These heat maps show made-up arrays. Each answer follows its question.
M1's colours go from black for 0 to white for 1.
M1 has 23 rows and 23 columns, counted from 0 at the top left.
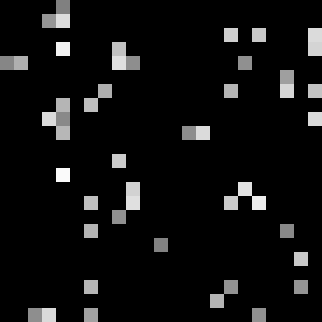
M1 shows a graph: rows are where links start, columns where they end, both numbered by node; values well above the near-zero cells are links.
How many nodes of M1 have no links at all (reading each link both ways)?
2
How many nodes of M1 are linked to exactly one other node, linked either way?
3
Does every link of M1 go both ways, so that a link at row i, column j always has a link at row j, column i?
no
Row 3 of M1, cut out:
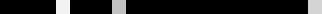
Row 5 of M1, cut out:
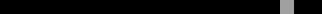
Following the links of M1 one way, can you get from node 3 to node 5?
no
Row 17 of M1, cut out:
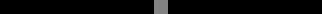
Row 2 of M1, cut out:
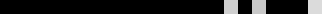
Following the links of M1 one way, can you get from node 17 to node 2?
yes
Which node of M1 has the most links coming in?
node 4
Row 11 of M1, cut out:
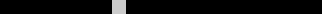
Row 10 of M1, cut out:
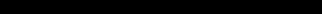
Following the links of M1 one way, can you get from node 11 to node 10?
no
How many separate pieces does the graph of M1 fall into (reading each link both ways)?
3
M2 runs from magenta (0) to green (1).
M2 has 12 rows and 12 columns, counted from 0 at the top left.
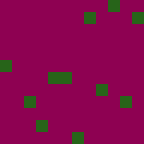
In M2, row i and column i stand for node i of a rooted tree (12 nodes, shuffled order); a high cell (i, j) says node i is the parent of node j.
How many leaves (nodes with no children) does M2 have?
4
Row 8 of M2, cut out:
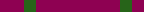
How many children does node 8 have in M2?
2
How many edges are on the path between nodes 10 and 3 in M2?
1
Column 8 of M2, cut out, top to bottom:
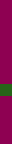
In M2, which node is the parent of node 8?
7
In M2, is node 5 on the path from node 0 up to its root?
yes
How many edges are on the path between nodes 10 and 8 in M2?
1
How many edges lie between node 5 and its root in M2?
3
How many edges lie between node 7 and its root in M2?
1
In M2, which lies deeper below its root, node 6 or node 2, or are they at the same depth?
node 2
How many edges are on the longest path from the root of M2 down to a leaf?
5
